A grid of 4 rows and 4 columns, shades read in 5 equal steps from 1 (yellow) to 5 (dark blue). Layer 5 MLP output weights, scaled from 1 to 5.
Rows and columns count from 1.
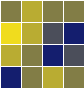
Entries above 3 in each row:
0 2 2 1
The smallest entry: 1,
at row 2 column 1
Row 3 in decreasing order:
5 4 3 2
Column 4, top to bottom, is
3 5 4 3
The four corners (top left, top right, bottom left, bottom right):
3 3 5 3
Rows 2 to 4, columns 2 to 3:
2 4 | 3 5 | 3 2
